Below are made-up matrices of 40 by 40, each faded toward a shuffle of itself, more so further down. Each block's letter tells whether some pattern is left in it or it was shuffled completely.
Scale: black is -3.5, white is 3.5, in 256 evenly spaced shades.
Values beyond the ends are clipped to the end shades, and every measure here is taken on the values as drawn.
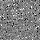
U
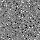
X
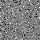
X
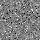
X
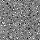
U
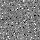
X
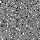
U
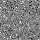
X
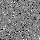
X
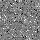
X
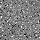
X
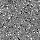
X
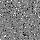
X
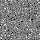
U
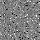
U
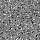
X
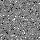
X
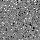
X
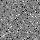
X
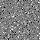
X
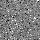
X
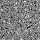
X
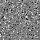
X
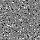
U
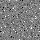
X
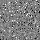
U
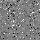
U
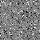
U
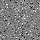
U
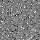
U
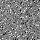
X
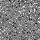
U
